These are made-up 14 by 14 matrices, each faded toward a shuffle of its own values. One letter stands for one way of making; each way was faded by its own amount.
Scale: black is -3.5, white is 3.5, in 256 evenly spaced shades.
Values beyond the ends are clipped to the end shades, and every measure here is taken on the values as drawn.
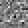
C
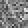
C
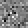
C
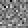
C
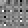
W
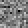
C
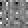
W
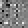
W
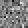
C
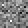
C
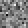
C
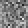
C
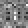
W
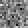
C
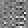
W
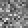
C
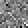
C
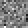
C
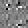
W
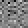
W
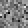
C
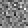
C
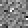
C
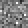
C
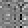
W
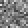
C
